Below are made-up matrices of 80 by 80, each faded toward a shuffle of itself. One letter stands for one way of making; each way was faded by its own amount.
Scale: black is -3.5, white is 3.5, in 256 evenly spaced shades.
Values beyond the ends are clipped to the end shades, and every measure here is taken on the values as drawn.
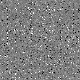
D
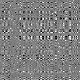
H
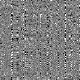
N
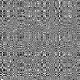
H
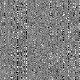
N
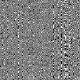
N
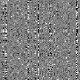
N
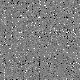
D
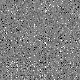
D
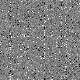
D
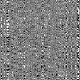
N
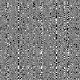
N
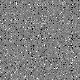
D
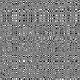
H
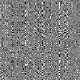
N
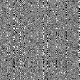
N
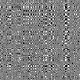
H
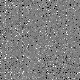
D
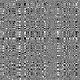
H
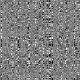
N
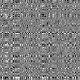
H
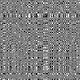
H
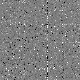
D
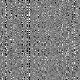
N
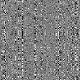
N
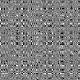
H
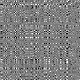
H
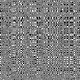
H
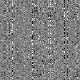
N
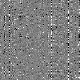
N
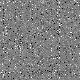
D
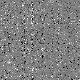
D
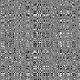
H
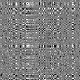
H
